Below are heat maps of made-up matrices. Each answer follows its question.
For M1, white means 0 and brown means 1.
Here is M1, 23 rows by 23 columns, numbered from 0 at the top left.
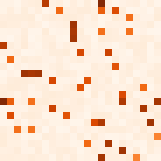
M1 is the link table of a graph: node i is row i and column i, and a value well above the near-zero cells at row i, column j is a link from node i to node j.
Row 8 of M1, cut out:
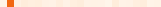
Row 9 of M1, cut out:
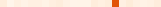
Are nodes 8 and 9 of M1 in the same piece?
yes
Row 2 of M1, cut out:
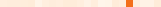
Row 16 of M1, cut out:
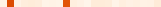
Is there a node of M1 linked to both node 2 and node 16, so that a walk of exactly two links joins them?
no
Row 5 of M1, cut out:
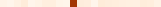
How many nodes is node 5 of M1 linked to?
1
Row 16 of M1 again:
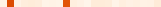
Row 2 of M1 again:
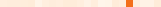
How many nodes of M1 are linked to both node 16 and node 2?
0
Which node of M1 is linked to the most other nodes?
node 14
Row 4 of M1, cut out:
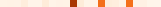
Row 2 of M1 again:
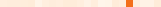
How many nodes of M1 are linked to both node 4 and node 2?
1
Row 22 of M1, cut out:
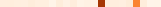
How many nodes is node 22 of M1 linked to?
2
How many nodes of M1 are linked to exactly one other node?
9
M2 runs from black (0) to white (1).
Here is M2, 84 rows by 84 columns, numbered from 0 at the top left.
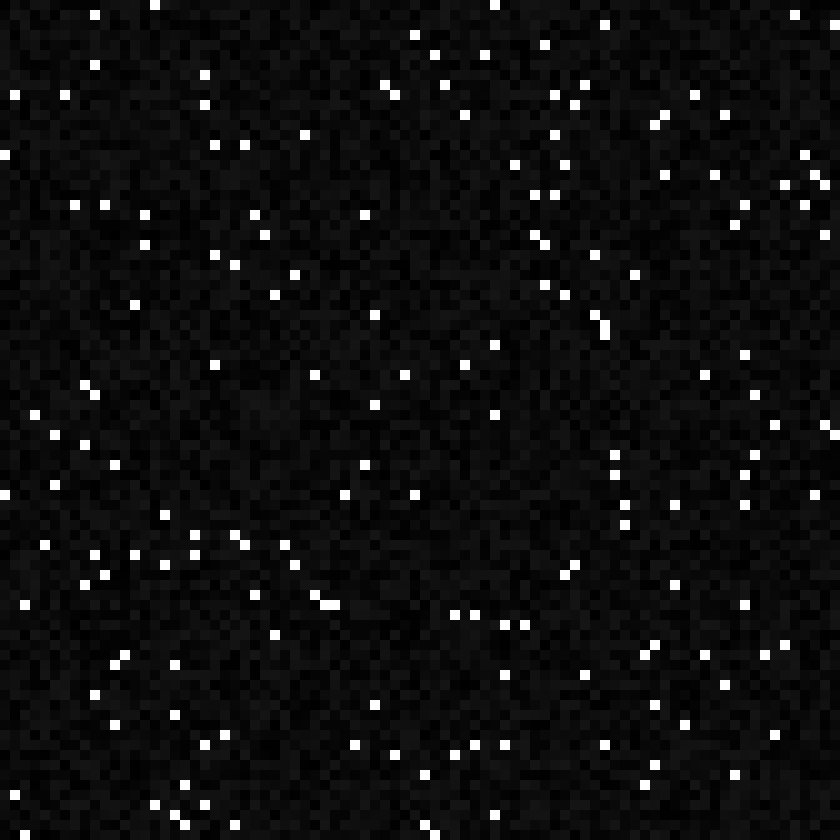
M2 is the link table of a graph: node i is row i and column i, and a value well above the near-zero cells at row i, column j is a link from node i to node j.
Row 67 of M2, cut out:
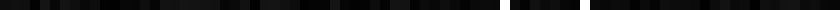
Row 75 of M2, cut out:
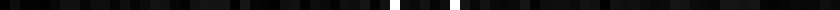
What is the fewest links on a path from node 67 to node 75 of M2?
6
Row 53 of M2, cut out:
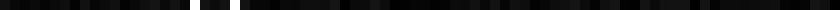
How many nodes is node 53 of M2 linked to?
2
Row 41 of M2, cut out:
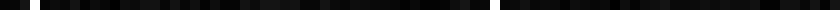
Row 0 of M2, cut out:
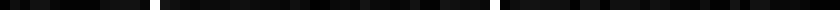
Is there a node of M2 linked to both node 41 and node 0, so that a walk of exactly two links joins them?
yes
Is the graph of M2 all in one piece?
yes
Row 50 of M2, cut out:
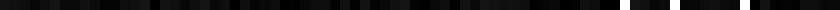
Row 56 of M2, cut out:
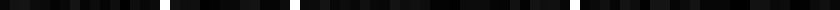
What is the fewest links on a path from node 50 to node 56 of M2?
5
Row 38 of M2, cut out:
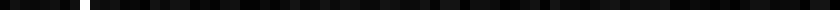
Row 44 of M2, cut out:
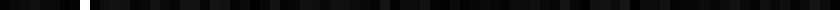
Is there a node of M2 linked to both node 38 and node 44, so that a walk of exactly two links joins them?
yes
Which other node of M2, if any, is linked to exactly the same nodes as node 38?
node 44
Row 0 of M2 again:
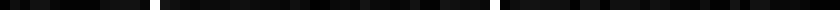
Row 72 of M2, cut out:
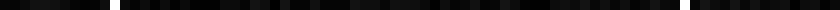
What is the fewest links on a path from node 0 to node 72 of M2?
6
